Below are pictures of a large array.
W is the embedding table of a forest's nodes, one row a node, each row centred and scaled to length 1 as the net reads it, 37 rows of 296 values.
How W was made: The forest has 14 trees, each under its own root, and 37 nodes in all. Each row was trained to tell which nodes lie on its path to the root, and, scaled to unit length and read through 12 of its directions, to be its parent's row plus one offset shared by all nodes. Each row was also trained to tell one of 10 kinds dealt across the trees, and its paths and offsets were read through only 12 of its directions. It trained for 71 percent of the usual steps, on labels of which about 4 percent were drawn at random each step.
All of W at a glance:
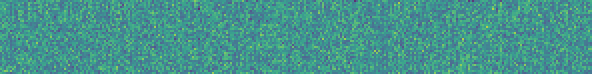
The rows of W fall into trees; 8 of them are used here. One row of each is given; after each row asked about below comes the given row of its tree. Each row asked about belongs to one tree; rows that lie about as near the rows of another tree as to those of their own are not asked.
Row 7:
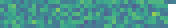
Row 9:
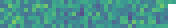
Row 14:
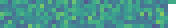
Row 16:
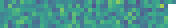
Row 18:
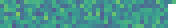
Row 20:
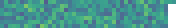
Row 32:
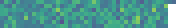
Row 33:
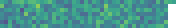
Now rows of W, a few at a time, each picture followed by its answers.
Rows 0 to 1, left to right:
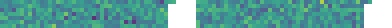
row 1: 20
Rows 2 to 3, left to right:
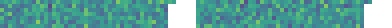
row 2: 14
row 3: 20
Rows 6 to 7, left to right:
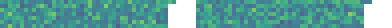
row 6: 9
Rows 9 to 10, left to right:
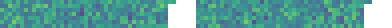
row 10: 9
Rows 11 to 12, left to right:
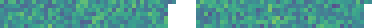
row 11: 16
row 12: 20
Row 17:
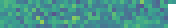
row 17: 18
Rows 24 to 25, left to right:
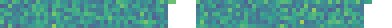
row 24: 14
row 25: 18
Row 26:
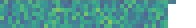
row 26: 33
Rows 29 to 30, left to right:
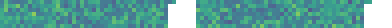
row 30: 9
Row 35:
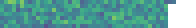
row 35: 32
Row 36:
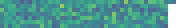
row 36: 7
